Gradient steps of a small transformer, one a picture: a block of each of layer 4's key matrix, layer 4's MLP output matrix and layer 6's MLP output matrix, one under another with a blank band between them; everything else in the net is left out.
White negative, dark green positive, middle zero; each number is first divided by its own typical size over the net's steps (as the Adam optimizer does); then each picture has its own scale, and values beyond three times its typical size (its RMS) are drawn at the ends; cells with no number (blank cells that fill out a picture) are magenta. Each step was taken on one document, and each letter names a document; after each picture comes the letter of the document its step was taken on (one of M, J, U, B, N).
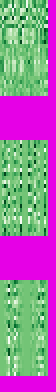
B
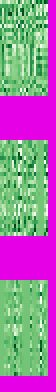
B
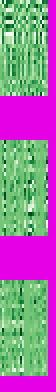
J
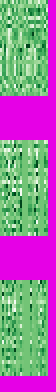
B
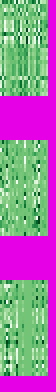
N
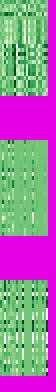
N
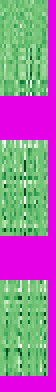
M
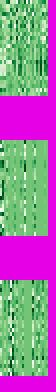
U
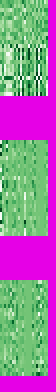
U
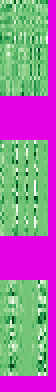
U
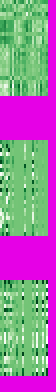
N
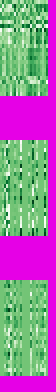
B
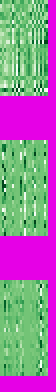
M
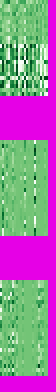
U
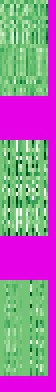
B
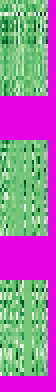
N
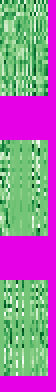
N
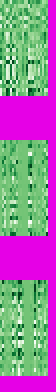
J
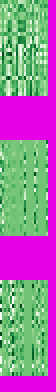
U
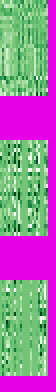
B
